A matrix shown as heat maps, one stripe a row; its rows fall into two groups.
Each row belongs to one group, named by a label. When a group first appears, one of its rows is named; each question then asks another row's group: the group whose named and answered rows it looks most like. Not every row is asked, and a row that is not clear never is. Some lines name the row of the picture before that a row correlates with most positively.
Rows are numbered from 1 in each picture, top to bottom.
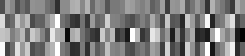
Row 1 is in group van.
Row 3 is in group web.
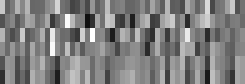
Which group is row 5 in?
van
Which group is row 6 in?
van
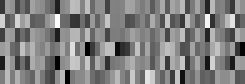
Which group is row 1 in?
van
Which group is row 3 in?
van
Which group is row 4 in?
web
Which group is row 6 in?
web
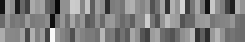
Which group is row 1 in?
van
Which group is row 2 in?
web
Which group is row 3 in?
web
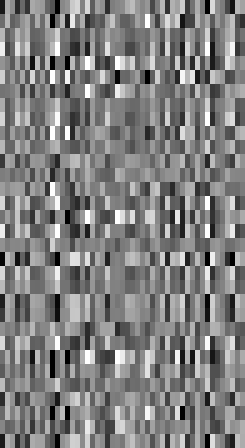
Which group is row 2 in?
web
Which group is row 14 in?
web
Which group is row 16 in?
web
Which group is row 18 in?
web
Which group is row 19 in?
van
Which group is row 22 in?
van
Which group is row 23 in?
van
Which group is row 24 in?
web
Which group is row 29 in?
van
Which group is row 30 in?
web
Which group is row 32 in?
van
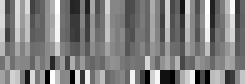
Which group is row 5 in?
web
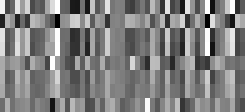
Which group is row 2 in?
van
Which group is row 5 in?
web
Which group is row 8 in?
web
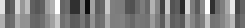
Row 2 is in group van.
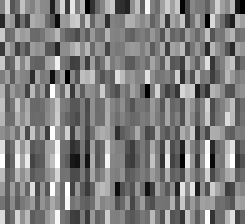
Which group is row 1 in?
web
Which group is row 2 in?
van
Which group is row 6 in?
web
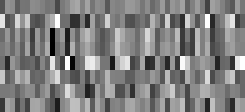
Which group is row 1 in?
van
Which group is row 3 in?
web
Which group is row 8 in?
van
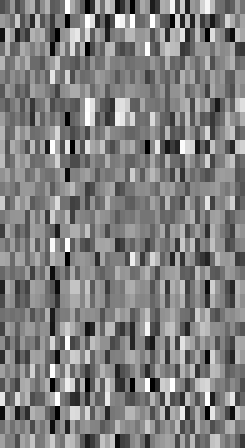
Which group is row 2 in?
web
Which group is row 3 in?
van
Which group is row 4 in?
web
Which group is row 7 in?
van
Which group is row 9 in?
web
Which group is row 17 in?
van
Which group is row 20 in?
web
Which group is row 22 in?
van
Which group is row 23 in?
web
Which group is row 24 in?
web
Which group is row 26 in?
van
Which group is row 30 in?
van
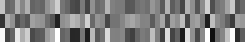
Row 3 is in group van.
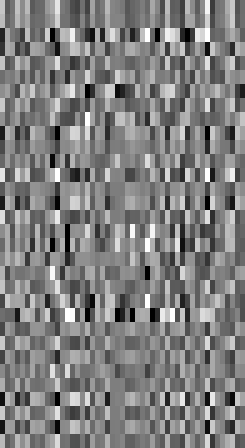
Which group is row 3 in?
web
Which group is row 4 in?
van
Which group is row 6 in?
web
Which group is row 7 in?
web
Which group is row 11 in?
van
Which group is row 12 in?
web
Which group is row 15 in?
van
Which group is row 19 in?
web
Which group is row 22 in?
web
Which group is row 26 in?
van
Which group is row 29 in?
van
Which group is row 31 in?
van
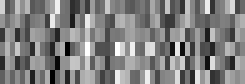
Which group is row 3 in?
van
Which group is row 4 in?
web
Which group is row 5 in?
van
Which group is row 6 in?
web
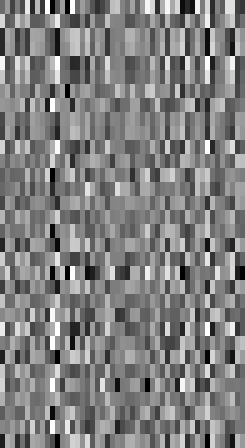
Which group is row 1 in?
web
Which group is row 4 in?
van
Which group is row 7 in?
web
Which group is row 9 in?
van
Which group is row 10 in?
van
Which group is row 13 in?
web
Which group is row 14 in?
web
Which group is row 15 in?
van
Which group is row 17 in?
web
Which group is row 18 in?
van
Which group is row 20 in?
web
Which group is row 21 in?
van
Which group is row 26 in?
van
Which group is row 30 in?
web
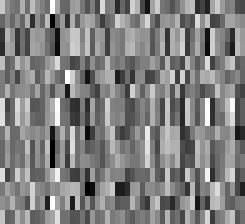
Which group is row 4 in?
van
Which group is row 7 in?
web
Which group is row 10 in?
web
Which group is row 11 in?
web
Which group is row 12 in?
web
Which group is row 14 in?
web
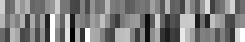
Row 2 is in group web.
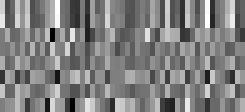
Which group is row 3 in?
web
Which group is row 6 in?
van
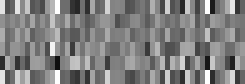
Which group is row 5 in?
van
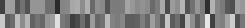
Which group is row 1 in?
van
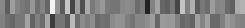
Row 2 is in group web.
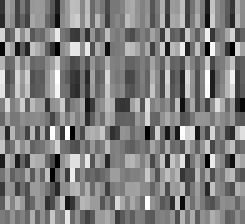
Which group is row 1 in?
van
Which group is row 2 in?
van
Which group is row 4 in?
van
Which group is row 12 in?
van
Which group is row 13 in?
web
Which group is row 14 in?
van
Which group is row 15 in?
web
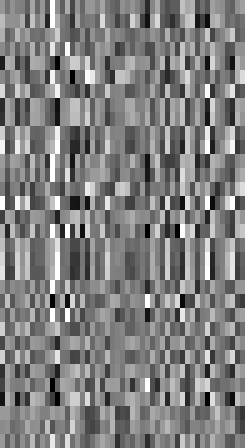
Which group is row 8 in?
van
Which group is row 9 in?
van
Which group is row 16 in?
van
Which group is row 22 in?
web
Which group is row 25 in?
van
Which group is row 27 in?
van
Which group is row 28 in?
web
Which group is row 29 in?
van
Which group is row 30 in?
web
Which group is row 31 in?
web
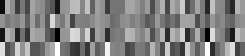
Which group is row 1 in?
van
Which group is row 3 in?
van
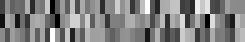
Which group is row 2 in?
van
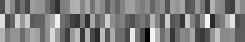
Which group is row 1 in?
van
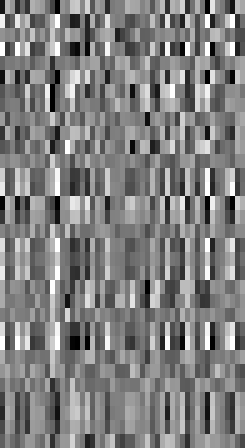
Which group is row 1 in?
van
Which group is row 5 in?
web
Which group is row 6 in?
van
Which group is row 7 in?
web
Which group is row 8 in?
web
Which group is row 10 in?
van
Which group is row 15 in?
van
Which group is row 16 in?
van
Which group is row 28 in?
web
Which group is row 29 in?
van
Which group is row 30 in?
van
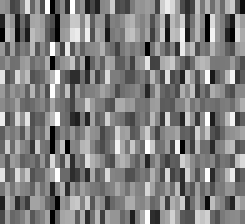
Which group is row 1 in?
web
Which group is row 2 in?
van
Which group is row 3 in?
van
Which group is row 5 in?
web
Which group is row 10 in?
web
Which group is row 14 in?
web
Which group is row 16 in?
web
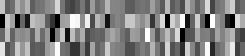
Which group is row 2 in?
van
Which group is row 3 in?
web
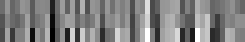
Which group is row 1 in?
web
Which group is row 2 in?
web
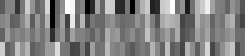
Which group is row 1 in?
web
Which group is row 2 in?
web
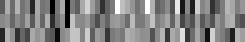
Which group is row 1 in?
web
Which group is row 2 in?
web
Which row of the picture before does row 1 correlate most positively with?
3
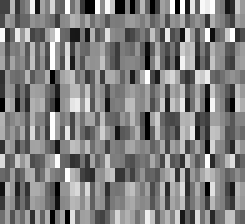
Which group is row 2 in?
van
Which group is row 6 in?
web
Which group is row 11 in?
van
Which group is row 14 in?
van
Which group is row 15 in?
van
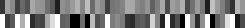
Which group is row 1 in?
van
